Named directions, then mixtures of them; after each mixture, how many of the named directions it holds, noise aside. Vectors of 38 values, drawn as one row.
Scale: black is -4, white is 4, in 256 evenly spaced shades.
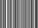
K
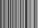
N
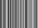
two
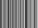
one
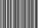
one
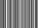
one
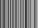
one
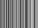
two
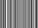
one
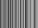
one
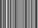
two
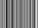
one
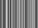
two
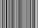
one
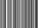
one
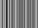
two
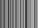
one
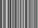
two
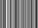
one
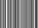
one
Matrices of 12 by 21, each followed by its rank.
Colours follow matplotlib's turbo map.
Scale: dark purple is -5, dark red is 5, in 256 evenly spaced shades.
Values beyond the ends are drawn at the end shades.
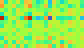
two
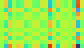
one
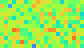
full rank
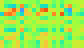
two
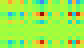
one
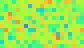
full rank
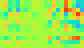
two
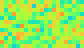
full rank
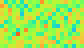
full rank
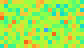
full rank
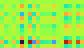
one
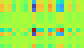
one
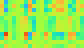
two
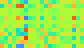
two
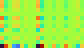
one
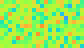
full rank
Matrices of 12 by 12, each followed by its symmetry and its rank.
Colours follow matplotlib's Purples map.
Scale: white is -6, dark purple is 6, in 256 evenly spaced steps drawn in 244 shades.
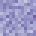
neither, full rank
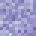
neither, full rank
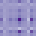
symmetric, rank one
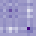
symmetric, rank two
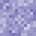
symmetric, full rank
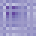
symmetric, rank one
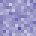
neither, full rank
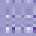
neither, rank one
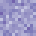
symmetric, full rank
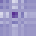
symmetric, rank one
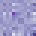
symmetric, rank two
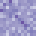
symmetric, full rank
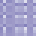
neither, rank one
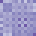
symmetric, rank two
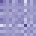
symmetric, rank two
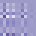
neither, rank one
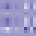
neither, rank one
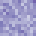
neither, full rank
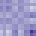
symmetric, rank one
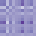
symmetric, rank one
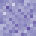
symmetric, full rank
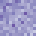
symmetric, full rank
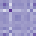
symmetric, rank two
